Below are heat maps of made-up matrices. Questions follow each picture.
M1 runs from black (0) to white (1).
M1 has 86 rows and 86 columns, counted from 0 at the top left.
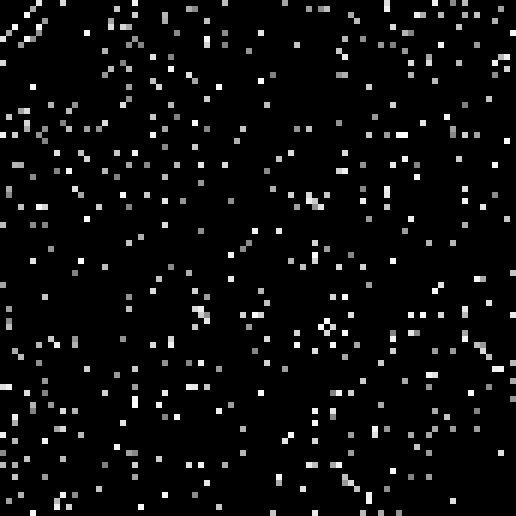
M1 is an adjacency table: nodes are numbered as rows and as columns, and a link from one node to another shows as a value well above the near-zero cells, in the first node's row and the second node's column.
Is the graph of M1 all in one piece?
no
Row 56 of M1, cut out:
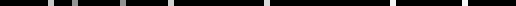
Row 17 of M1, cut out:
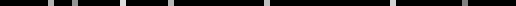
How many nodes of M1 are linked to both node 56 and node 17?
7
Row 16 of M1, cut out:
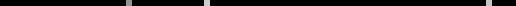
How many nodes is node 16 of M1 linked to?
3
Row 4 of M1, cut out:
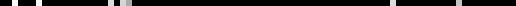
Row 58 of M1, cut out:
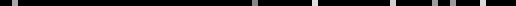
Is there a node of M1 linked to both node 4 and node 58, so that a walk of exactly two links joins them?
yes
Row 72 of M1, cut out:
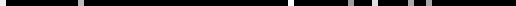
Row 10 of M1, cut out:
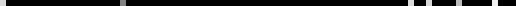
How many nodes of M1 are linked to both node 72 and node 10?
3
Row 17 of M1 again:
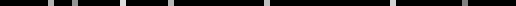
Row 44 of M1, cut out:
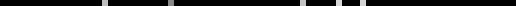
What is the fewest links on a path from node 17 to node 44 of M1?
1
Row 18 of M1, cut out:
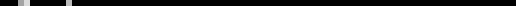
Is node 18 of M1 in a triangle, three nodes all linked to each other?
no
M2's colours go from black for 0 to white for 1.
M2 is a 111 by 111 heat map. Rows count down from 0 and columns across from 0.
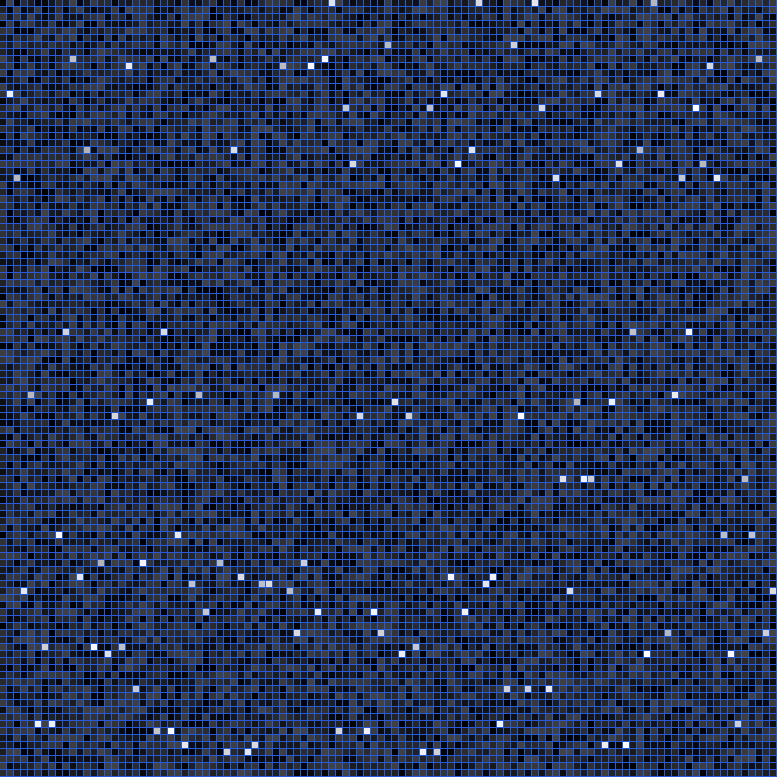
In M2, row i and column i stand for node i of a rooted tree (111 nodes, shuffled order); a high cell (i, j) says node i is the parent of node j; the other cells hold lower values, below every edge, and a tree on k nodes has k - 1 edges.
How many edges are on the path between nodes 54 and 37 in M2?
6
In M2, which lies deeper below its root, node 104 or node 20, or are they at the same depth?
node 20
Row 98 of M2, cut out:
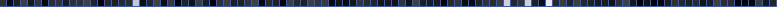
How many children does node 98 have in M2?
4
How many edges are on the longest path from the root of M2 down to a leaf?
4
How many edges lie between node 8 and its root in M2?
2
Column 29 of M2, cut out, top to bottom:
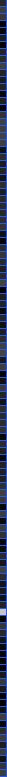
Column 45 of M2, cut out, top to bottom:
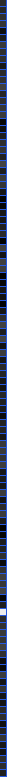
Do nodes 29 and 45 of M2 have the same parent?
yes
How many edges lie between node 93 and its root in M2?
1
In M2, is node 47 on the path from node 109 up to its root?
yes
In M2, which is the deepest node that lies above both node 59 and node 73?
92
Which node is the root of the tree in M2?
0
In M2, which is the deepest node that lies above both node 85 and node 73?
92
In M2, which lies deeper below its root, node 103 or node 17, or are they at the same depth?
node 17
